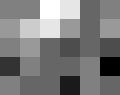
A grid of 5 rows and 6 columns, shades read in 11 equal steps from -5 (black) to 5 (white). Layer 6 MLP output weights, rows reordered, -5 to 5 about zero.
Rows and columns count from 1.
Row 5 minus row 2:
-1 -4 -5 -5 1 -2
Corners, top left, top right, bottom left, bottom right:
0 0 0 -1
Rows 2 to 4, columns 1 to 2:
1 3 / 0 1 / -3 0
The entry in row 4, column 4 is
-1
